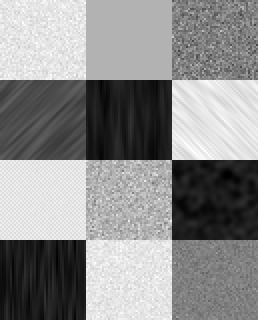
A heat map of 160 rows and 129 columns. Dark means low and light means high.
It is made of 4 by 3 panels. Panel 1,1: very high, fine-grained, faint in contrast. Panel 1,2: high, flat. Panel 1,3: middling, fine-grained. Panel 2,1: low, slanting up to the right, faint in contrast. Panel 2,2: very low, streaked downward, faint in contrast. Panel 2,3: very high, slanting down to the right, faint in contrast. Panel 3,1: very high, checkered, faint in contrast. Panel 3,2: high, fine-grained. Panel 3,3: very low, blotchy, faint in contrast. Panel 4,1: very low, streaked downward, faint in contrast. Panel 4,2: very high, fine-grained, faint in contrast. Panel 4,3: middling, fine-grained, faint in contrast.
